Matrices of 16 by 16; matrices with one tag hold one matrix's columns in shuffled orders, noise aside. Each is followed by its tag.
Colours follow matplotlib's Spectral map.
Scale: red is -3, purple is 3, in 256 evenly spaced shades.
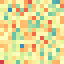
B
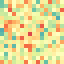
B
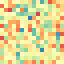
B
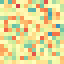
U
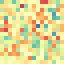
U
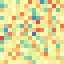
U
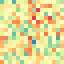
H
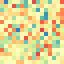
U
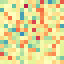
U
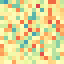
U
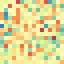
U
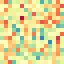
H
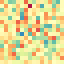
U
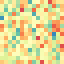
B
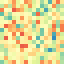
B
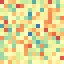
U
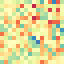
H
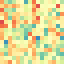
H
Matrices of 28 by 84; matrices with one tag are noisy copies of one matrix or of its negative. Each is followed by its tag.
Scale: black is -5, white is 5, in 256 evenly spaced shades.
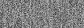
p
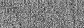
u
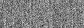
p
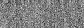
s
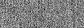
u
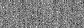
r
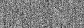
p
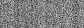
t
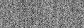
r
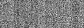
t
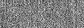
u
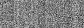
t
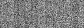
t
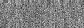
s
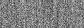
r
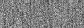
p
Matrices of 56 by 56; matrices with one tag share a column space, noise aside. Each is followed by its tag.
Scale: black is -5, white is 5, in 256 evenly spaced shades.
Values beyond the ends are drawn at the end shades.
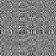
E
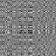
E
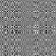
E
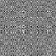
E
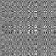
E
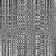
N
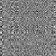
E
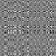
E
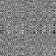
E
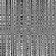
N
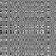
E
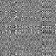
E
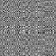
E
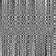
N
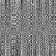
N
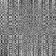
N
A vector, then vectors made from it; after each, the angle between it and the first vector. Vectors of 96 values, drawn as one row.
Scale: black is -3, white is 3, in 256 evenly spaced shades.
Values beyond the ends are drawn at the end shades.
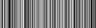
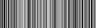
partly aligned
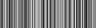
partly aligned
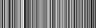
nearly parallel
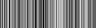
orthogonal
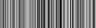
partly opposed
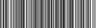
nearly opposite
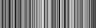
partly aligned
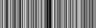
orthogonal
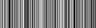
nearly parallel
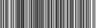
nearly opposite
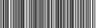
nearly opposite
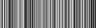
nearly parallel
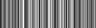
partly aligned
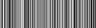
nearly parallel
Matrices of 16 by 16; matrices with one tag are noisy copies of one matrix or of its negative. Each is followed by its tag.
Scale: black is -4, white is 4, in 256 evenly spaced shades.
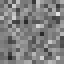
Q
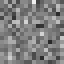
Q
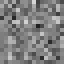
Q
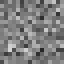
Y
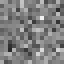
Y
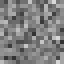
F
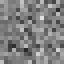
Y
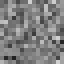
F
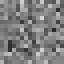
Y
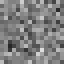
Y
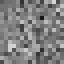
Y
